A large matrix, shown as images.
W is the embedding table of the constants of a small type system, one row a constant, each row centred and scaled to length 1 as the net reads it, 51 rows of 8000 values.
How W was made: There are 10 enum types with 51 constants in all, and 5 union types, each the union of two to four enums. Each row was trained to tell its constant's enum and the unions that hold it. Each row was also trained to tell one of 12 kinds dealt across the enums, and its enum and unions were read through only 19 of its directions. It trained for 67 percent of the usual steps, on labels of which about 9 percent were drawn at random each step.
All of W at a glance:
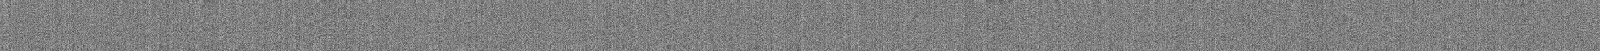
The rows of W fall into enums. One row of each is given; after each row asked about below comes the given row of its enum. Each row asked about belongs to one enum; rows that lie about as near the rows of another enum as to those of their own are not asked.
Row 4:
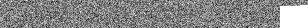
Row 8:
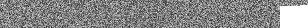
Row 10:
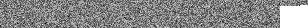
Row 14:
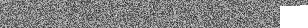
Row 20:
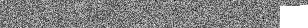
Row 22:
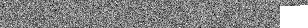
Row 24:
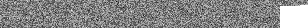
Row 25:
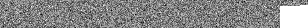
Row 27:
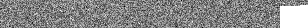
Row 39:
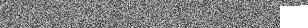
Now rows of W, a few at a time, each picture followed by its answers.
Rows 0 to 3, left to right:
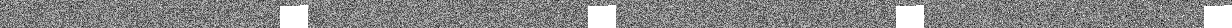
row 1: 25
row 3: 14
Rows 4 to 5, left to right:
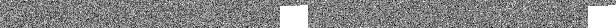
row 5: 8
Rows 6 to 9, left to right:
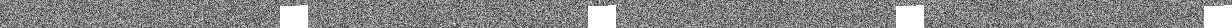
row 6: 14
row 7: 39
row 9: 14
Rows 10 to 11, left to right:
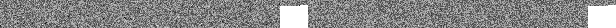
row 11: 14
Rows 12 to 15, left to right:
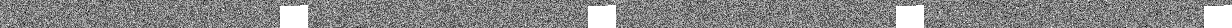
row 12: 4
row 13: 25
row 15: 24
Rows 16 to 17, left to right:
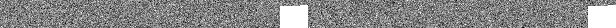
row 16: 39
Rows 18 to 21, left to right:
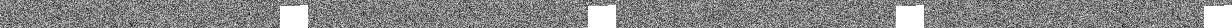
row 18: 20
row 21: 20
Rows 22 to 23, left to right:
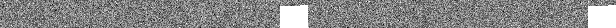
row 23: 39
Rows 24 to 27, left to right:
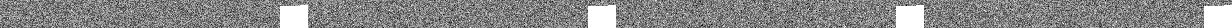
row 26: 22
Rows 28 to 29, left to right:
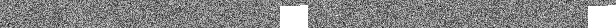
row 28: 22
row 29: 25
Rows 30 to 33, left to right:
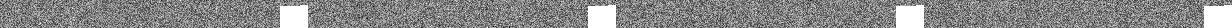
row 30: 8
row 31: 4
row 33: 20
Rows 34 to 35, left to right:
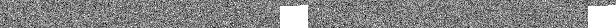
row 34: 24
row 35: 25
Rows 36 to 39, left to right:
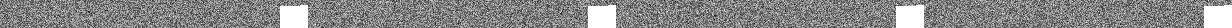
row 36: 10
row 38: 4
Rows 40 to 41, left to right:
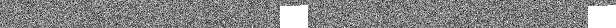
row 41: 25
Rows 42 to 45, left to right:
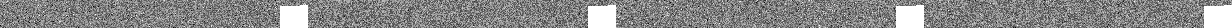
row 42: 14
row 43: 27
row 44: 22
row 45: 24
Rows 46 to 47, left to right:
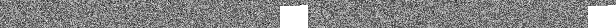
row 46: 24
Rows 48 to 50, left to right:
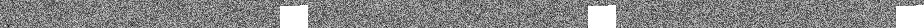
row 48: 24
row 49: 27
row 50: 4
